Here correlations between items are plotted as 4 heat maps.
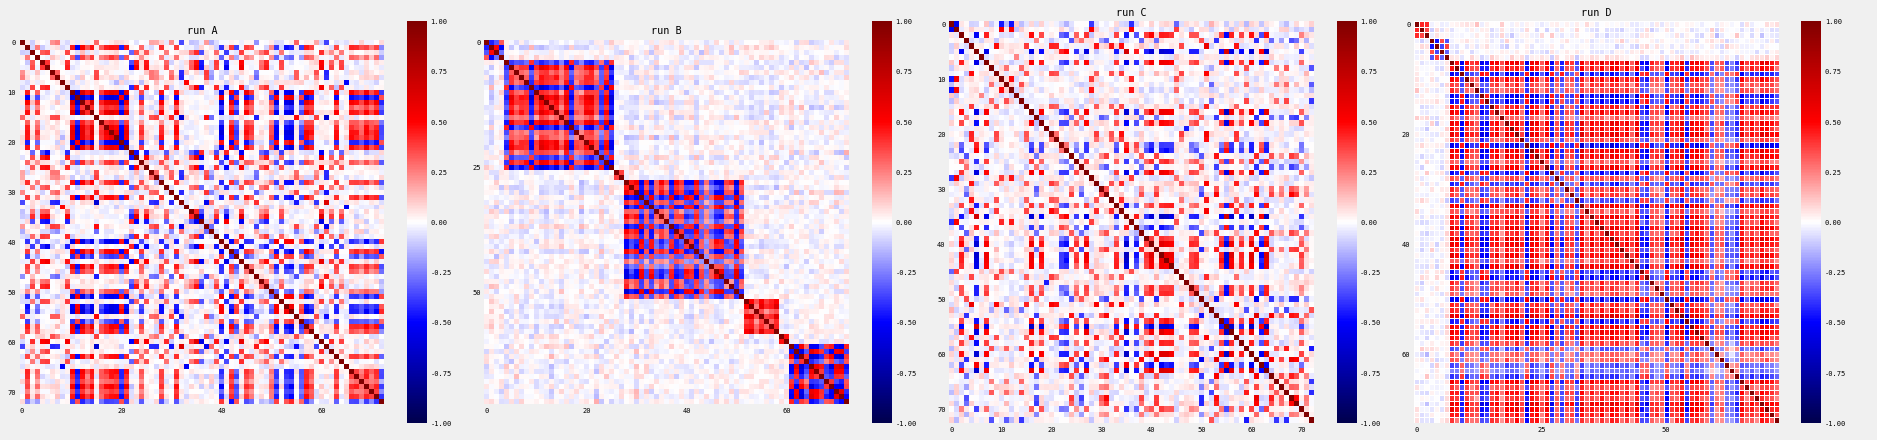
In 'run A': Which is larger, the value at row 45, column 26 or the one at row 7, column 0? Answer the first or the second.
the second
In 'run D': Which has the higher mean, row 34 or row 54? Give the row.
34
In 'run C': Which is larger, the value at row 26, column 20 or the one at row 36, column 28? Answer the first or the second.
the second
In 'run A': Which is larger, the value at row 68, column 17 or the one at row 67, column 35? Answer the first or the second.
the first
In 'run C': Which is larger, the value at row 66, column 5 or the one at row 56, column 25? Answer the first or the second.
the second
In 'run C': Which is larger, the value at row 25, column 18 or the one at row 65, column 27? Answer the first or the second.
the first
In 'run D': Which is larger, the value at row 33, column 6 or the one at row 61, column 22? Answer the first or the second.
the first
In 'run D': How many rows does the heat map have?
73
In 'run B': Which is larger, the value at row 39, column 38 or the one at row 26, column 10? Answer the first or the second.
the first
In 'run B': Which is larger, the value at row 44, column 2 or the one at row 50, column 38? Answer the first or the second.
the first
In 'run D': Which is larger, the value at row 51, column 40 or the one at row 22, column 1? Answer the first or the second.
the first
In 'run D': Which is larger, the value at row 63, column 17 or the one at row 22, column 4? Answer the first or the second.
the second
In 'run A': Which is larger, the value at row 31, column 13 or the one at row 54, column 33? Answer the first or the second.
the first
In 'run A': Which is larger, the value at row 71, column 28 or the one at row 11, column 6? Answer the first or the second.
the first
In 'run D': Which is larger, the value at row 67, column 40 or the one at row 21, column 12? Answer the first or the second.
the first
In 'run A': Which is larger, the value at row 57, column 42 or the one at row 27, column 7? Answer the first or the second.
the first
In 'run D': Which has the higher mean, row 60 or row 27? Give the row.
60
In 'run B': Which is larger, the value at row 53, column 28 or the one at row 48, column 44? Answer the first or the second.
the second
